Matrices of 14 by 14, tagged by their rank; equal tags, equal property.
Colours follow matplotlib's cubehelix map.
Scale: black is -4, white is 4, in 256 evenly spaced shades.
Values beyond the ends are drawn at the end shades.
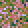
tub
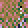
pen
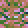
pen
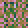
pen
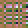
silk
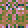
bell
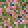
tub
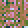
pen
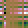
silk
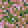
tub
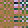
silk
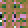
bell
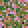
tub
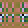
silk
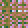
bell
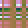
silk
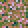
tub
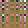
silk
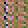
bell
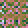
bell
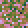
tub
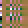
silk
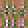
bell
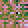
pen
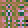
bell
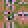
pen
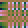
silk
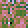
pen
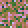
tub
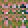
bell
